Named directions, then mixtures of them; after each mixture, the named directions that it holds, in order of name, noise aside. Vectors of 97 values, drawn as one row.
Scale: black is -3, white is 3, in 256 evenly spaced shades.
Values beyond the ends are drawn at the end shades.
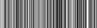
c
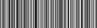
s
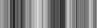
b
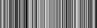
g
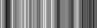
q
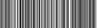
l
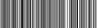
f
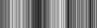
b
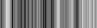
q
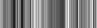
b, f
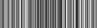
g, l, s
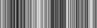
b, s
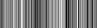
b, c, f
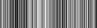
b, g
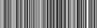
c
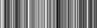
c, g, q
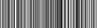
c, g, s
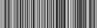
c, l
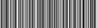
s
